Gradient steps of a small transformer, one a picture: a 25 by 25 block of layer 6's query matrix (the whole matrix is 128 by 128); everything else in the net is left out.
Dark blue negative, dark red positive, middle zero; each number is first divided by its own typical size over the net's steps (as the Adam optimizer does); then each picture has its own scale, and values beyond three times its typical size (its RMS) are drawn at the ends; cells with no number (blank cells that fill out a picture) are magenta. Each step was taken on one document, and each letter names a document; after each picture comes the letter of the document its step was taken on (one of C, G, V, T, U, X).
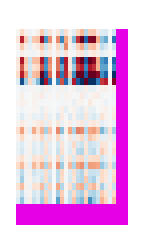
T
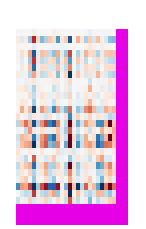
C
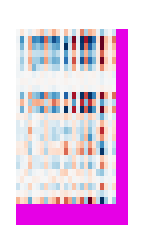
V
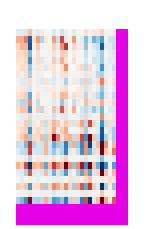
V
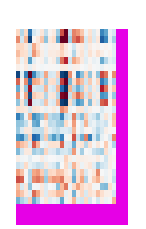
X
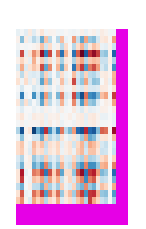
T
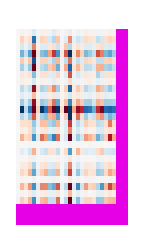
C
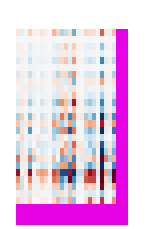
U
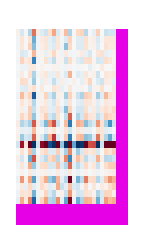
C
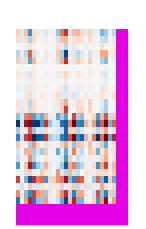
X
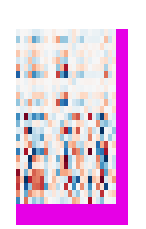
X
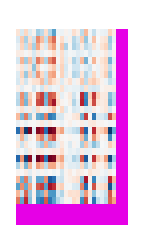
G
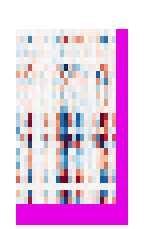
X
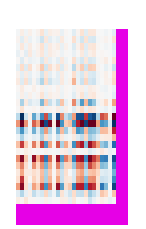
T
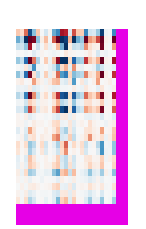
V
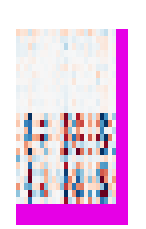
X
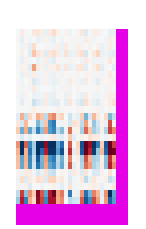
G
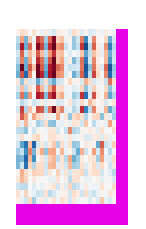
G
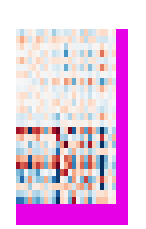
V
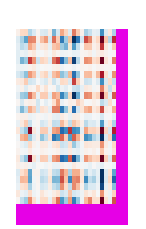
U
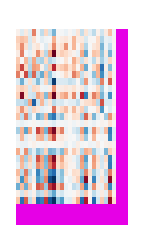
G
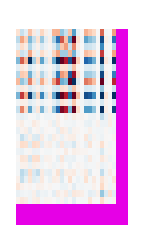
U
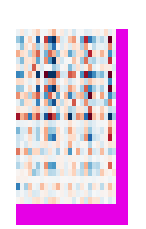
G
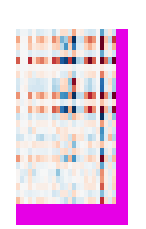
U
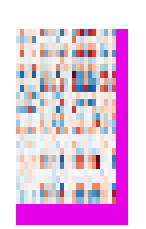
T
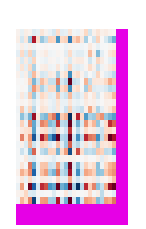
C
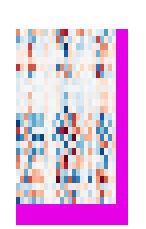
X
